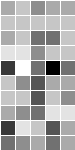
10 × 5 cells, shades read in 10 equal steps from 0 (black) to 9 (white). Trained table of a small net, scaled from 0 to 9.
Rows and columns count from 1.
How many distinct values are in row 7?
3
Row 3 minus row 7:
-1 0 1 -3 2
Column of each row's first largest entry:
2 1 2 1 2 1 1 4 2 3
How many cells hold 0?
1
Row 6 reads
7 5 3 6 6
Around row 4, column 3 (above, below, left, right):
4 4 8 7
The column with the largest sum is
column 2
